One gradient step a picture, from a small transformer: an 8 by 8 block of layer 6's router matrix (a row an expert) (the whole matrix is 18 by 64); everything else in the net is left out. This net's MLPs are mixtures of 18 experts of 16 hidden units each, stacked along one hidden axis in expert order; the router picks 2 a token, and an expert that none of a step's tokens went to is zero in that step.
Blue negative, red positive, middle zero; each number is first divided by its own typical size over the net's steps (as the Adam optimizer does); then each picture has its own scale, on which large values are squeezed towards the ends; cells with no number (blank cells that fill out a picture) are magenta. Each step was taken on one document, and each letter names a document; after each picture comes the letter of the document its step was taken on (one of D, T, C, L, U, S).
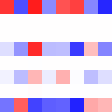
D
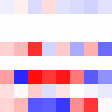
D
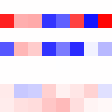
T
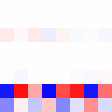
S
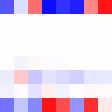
D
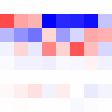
T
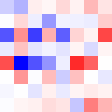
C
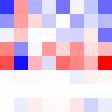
C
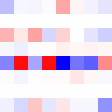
C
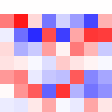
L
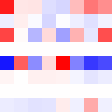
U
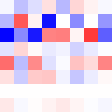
U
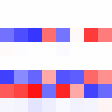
S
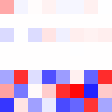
S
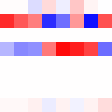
T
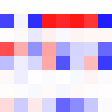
L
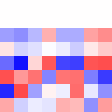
S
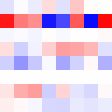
T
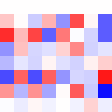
S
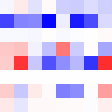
T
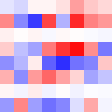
T
